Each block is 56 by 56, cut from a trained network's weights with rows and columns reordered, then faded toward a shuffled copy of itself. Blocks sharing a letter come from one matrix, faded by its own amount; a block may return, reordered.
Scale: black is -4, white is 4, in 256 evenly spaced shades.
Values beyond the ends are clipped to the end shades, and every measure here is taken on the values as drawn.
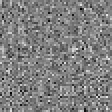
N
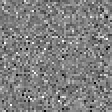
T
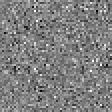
T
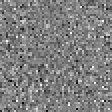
T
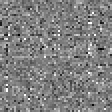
T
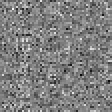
N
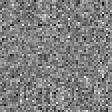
N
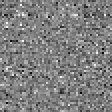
T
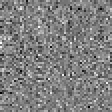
N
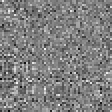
N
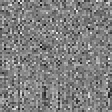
N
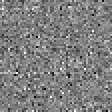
T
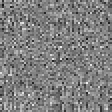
N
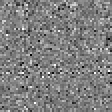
T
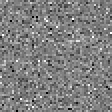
T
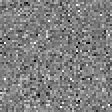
T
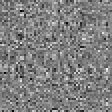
N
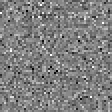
T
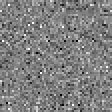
T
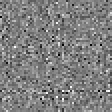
T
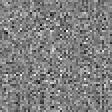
N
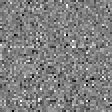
T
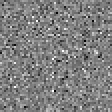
T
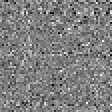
T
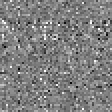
T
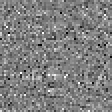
T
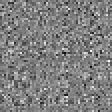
N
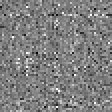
T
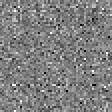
T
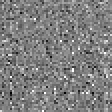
T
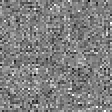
N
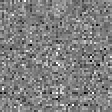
T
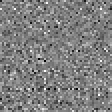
T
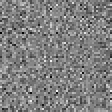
N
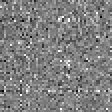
T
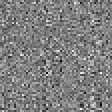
N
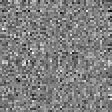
N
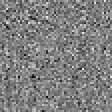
N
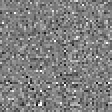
T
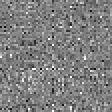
T
